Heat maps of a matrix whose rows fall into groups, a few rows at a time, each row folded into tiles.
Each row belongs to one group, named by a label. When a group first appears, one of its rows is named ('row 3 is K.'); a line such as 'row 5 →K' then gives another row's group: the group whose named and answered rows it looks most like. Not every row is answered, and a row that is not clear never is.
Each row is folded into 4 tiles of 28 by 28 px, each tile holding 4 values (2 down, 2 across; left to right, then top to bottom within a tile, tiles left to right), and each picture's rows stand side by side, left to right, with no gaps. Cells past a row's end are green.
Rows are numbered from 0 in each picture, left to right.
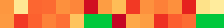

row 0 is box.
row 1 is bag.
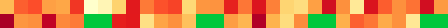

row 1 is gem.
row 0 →bag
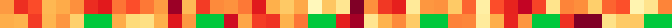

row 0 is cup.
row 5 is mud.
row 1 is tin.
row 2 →bag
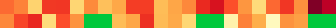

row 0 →mud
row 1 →cup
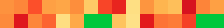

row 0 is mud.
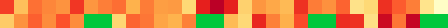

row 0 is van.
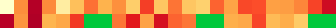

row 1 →bag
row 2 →cup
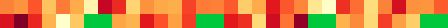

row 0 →mud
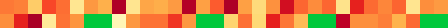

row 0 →mud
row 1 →van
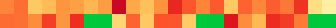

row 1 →van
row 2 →bag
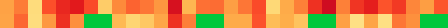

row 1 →tin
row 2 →cup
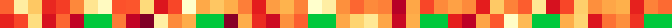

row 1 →mud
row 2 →bag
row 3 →tin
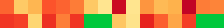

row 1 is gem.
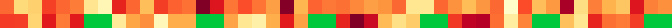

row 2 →tin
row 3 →mud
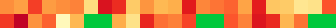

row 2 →bag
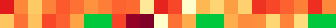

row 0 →van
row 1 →mud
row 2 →box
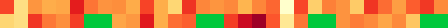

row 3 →box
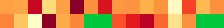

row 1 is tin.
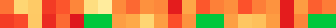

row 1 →tin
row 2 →tin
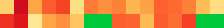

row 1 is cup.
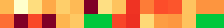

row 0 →box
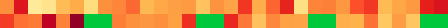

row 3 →cup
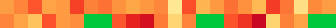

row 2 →mud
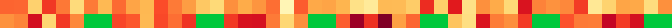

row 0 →mud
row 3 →box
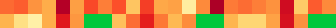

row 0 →tin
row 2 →tin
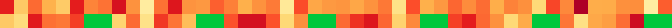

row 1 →van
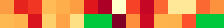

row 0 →cup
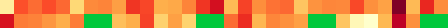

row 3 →tin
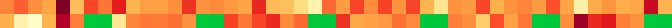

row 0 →tin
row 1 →van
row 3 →bag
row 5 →box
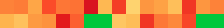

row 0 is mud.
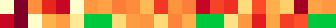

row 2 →van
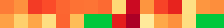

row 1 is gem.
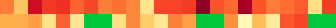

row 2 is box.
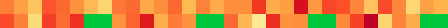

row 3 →mud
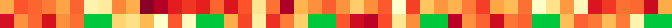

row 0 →bag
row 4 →bag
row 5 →box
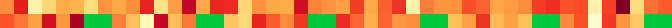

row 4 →cup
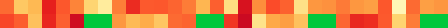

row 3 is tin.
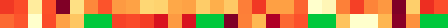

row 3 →tin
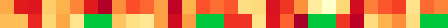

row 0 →cup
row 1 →tin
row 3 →gem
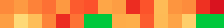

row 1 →cup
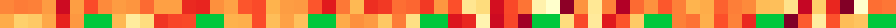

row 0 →tin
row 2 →cup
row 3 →box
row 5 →van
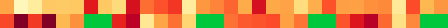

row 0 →box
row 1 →gem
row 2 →bag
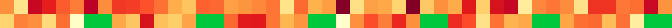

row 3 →van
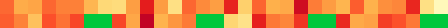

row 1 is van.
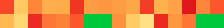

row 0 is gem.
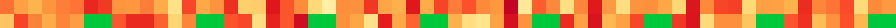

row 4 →tin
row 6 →gem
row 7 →gem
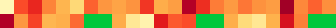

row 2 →tin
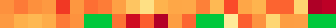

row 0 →tin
